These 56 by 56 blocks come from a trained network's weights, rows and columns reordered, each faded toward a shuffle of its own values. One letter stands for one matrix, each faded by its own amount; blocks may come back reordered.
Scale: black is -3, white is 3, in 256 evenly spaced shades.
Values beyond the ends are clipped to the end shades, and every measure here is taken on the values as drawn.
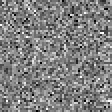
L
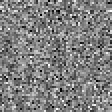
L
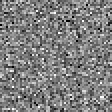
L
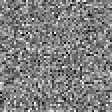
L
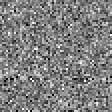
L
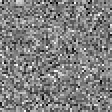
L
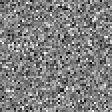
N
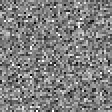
L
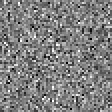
N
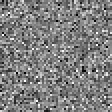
L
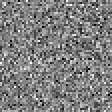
L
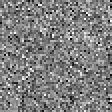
N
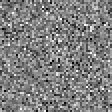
N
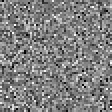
N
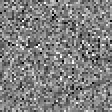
L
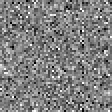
N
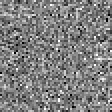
N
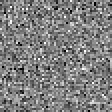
L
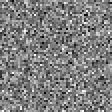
L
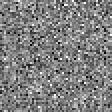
N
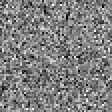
L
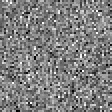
N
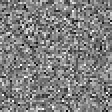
L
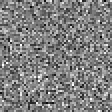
L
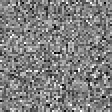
L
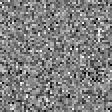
L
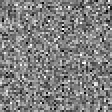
L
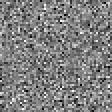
N
